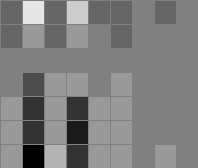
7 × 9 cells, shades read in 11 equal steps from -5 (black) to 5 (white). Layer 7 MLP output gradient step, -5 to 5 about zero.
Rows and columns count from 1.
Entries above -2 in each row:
9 9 9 8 7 7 7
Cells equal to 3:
1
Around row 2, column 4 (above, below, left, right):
3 0 -1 0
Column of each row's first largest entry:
2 2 1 3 1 1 3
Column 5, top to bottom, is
-1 0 0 0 1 1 1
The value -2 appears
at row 4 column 2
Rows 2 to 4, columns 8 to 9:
0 0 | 0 0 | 0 0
